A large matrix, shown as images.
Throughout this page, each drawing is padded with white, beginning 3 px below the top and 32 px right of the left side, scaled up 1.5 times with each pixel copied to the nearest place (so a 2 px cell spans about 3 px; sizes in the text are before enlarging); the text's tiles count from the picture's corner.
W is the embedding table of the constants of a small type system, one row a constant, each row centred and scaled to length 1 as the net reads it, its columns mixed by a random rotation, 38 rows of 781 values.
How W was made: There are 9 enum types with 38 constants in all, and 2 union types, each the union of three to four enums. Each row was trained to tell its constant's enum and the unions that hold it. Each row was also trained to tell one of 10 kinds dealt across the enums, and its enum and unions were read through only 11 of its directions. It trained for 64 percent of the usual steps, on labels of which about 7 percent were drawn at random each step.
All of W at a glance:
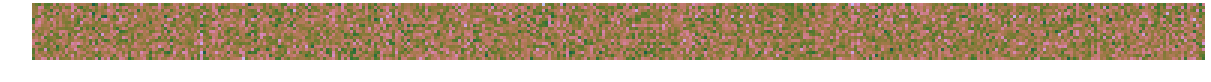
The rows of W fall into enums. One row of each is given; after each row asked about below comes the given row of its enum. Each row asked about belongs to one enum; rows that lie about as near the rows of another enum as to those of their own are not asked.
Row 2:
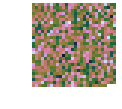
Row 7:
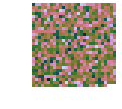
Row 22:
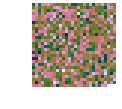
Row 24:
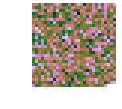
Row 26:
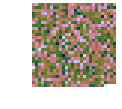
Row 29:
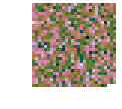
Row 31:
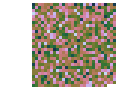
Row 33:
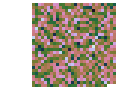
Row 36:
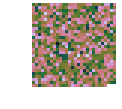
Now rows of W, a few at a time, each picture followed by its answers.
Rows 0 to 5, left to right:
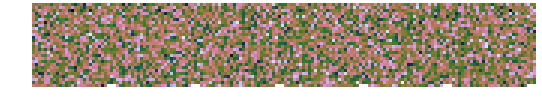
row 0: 36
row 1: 29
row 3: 22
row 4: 2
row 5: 36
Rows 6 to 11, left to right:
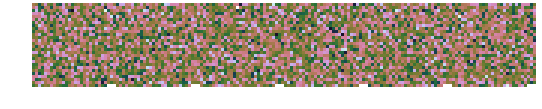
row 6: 22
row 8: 29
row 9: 29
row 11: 31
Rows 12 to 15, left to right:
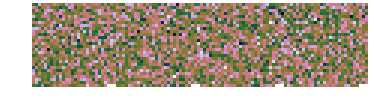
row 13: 22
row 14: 2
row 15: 2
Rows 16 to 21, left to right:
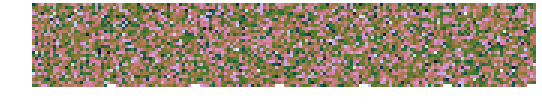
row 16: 31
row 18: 2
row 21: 7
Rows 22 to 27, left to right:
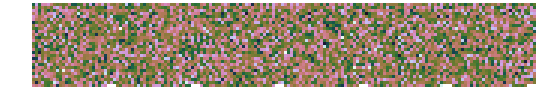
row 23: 29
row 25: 2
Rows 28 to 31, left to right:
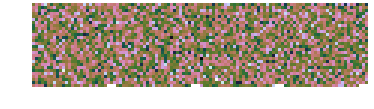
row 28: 22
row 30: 24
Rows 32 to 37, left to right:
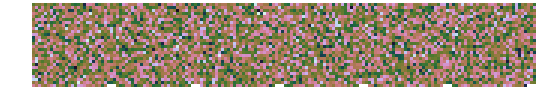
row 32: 36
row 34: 36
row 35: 31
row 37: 31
